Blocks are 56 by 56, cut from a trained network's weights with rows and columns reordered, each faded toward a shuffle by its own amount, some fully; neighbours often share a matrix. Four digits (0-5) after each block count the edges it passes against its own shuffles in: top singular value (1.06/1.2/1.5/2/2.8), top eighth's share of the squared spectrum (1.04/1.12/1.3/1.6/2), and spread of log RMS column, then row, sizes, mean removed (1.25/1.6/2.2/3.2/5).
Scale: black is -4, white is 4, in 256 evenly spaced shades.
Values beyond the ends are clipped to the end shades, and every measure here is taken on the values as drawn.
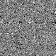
2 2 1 1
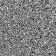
0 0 0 0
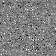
1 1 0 0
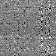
2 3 3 0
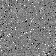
1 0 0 0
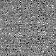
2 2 2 0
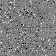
0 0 0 0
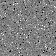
0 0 0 0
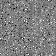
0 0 0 1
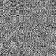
3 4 1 2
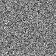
2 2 1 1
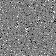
0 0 0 0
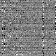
3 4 3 0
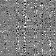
2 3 3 0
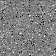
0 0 0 0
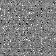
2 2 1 0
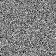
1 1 0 0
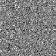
3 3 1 2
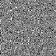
3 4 2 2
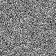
2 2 0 0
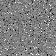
0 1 1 0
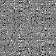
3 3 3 0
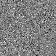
1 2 0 0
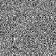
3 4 2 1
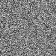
2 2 0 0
